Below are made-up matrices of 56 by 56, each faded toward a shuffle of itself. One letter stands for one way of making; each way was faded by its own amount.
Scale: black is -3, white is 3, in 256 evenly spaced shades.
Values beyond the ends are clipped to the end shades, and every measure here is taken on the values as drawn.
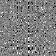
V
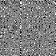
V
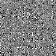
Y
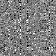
V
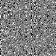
V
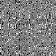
V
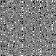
V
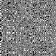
V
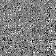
Y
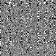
Y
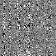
Y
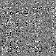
Y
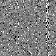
V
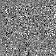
Y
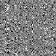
V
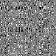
V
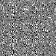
V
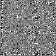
Y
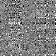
V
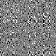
V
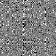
V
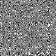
Y
